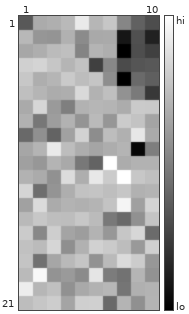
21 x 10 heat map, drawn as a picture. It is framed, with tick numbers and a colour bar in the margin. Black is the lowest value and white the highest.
The top right is the ninth with the lowest average. The halves do not mirror each other. The values are skewed, with a long tail toward low values. There are no regular stripes. An odd patch, lower than its surroundings, sits in the top right.
